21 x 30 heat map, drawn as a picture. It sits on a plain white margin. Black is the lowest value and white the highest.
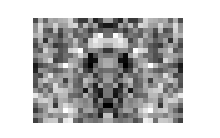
Histogram: bell-shaped. Mirror symmetry: left to right. Seam: none. Slope: none.
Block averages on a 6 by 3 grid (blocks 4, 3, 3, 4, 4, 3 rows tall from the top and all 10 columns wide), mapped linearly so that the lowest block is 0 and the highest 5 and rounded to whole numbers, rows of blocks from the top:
424
353
303
323
505
525
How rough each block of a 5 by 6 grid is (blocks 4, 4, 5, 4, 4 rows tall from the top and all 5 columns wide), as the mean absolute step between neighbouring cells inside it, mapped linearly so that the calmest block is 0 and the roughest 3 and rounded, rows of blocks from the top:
113311 / 212212 / 211112 / 203302 / 111111
